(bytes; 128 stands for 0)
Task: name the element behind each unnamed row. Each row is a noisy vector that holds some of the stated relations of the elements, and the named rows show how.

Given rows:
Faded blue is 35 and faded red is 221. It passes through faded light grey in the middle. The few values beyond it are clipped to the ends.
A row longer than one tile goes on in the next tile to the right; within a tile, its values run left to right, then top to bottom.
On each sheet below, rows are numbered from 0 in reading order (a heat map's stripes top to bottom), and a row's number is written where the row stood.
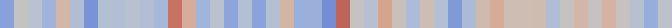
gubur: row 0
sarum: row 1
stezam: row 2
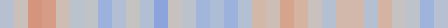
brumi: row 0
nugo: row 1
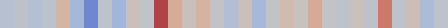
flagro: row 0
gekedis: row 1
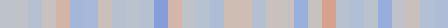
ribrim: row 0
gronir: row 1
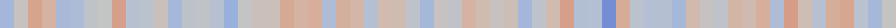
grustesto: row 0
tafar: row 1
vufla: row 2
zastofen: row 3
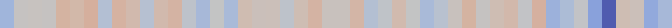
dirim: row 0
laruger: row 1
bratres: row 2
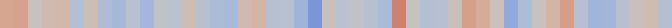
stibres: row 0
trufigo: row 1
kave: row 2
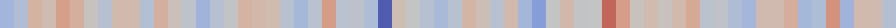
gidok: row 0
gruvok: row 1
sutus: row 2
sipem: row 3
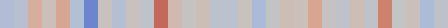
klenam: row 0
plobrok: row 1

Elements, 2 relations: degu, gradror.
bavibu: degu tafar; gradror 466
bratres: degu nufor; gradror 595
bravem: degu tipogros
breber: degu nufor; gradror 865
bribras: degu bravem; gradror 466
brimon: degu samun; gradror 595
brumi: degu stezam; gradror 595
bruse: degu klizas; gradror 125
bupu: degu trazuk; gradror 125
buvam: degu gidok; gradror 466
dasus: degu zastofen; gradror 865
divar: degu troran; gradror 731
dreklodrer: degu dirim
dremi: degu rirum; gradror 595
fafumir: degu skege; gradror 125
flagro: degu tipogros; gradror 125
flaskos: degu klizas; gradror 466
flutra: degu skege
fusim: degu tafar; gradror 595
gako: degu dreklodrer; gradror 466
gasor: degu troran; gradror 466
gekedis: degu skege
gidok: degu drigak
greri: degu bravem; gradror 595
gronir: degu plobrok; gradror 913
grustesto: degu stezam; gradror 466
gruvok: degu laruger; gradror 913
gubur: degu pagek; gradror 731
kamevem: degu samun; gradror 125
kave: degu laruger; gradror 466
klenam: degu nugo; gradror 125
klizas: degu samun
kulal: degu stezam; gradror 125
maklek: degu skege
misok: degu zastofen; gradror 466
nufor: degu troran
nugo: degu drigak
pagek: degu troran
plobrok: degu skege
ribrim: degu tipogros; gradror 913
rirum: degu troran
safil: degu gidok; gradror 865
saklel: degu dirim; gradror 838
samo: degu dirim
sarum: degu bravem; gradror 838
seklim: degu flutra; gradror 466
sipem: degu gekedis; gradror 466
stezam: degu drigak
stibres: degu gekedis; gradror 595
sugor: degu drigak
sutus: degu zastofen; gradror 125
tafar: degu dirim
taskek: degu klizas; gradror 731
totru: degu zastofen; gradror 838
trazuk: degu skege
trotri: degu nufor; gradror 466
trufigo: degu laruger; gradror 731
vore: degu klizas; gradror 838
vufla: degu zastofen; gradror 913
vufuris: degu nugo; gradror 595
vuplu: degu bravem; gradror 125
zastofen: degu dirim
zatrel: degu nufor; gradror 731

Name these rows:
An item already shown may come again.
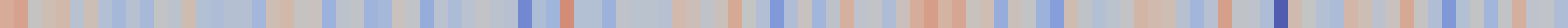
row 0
stibres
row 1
breber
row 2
vore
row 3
greri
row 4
fusim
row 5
gruvok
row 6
greri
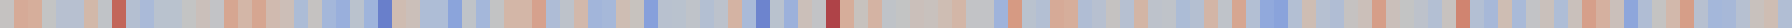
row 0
gako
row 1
brimon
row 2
nufor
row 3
flagro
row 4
dasus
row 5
trotri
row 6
buvam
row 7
kave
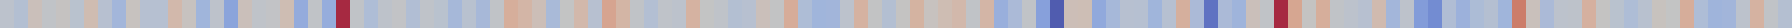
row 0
klizas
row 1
saklel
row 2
tipogros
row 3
gasor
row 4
bratres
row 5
vuplu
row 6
taskek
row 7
gasor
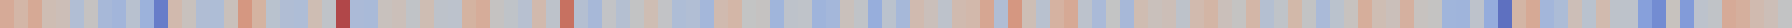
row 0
brimon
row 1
misok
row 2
bavibu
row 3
breber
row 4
zastofen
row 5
laruger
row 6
dremi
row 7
bruse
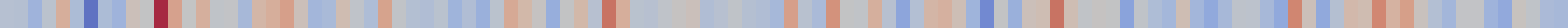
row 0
vuplu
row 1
safil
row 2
bravem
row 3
bribras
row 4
kulal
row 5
zatrel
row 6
vufuris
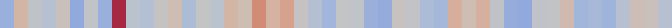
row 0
totru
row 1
vufuris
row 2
flaskos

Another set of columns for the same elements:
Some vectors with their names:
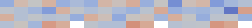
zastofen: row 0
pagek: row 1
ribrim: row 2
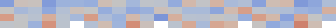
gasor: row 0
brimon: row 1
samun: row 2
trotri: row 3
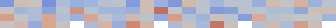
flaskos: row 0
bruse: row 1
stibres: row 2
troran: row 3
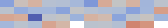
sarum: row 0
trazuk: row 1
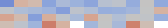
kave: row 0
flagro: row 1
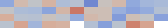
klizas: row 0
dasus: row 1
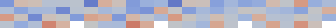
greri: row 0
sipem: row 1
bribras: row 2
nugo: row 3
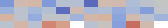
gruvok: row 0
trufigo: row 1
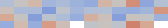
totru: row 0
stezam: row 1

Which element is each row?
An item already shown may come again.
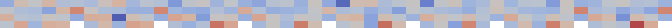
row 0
klizas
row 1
vore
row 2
vuplu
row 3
flagro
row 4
trufigo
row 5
zatrel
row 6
kamevem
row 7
kulal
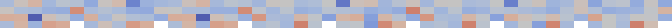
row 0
vore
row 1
vufla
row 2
vore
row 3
bratres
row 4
taskek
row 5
bratres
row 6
zatrel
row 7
flagro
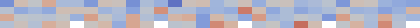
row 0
bravem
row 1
flaskos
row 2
taskek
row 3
fusim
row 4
grustesto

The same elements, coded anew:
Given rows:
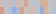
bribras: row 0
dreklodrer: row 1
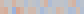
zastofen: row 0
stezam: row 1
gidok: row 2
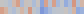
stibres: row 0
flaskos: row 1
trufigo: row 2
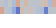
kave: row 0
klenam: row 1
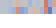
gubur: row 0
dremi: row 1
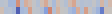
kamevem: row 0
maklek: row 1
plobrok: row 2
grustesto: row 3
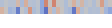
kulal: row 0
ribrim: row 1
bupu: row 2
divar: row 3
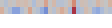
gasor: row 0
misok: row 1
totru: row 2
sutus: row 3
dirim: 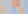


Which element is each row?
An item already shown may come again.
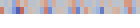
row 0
gronir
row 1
bratres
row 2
bratres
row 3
grustesto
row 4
fusim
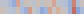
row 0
taskek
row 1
bribras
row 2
vore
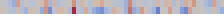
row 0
taskek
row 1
bratres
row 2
sarum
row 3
trotri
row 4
vore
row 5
grustesto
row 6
vufla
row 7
taskek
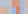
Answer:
fusim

